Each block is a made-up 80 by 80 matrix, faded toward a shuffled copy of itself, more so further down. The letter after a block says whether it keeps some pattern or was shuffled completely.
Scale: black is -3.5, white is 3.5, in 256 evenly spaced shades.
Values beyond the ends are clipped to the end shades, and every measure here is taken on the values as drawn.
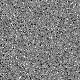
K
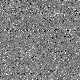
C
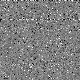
C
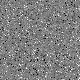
K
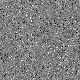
K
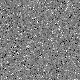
K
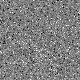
K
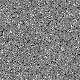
K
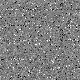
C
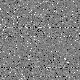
C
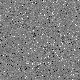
K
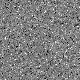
K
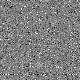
C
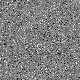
K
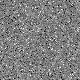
K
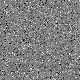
K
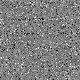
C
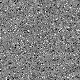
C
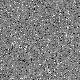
K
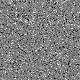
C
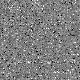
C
